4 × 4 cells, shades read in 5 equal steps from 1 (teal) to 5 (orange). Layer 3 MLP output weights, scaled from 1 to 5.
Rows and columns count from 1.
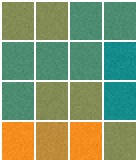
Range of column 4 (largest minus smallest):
2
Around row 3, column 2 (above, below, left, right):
2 4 2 3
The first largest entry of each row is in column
1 1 2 1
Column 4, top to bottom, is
2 1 1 3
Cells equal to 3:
5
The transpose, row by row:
3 2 2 5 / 3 2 3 4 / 2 2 3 5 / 2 1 1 3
